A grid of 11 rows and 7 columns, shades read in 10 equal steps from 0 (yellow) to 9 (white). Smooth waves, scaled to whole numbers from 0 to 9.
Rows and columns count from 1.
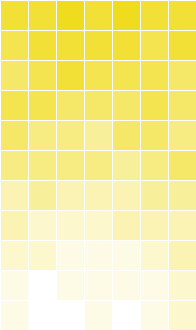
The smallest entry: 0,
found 2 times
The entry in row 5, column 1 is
3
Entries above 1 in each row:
0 2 6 7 7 7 7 7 7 7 7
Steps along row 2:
down same same same up down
